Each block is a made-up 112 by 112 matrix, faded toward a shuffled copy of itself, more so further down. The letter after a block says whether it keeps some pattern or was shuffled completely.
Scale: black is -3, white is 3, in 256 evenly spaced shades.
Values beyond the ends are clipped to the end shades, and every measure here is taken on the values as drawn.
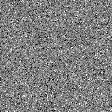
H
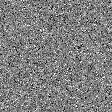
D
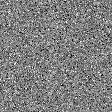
D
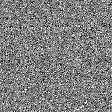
H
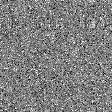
H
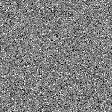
H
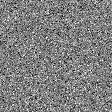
D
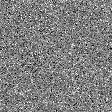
D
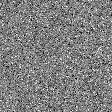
D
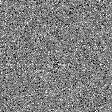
H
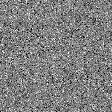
H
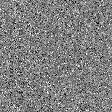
H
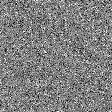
H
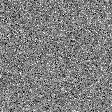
D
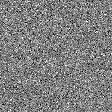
H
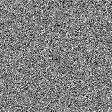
H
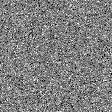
H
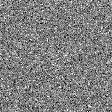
H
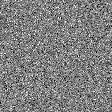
H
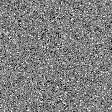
D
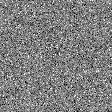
D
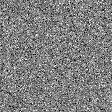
D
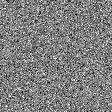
D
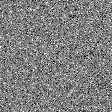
H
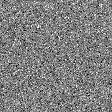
D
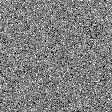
D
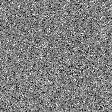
D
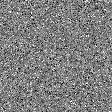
D
